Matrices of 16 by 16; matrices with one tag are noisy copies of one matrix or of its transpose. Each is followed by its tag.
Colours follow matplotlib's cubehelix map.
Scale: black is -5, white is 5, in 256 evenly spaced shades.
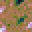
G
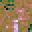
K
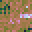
K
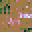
K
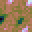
G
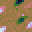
G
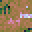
K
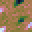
G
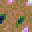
G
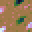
G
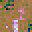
K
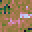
K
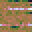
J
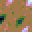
G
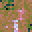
K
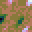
G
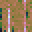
J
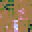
K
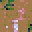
K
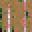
J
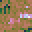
K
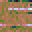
J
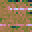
J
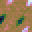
G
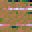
J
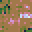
K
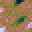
G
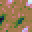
G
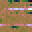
J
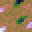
G
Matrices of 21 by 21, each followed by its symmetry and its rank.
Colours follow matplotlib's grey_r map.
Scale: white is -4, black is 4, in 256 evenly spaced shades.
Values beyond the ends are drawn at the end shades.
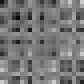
symmetric, rank two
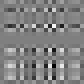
neither, rank one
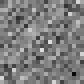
symmetric, full rank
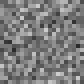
neither, full rank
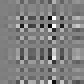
neither, rank one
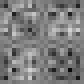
symmetric, rank two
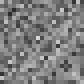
symmetric, full rank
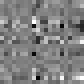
neither, rank three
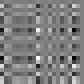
neither, rank one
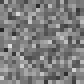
neither, full rank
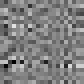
neither, rank three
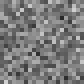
neither, full rank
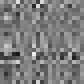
neither, rank three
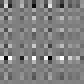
neither, rank one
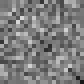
symmetric, full rank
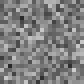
neither, full rank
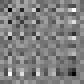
symmetric, rank two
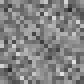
symmetric, full rank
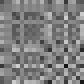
symmetric, rank two
